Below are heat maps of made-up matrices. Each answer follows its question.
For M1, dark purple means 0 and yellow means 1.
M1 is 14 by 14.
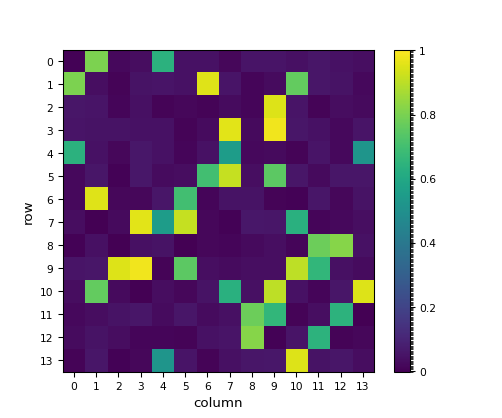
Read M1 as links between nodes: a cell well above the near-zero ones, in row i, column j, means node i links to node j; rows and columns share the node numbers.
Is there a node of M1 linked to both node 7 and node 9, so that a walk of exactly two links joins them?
yes
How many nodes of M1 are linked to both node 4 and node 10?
2
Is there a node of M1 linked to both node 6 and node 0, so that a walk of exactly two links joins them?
yes
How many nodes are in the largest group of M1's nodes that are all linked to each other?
3
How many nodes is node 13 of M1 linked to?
2
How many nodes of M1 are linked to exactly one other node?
1
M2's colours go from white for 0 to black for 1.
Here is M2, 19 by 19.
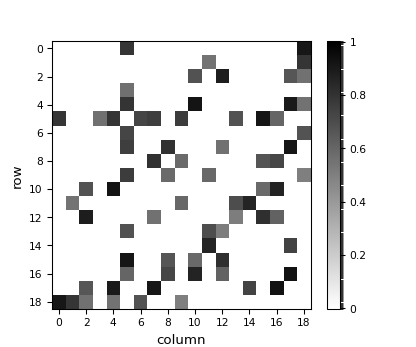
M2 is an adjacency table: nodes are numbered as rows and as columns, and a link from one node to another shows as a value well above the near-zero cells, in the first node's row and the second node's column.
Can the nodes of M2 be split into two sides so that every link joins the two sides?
yes
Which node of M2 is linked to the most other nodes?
node 5
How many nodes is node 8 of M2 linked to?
4
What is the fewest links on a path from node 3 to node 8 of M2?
3
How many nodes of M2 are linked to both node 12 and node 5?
4
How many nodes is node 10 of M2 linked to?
4
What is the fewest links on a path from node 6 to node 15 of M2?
2
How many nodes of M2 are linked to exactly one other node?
1
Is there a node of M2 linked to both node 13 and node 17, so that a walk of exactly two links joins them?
no
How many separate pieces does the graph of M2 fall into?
1
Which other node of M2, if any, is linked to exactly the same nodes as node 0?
node 6
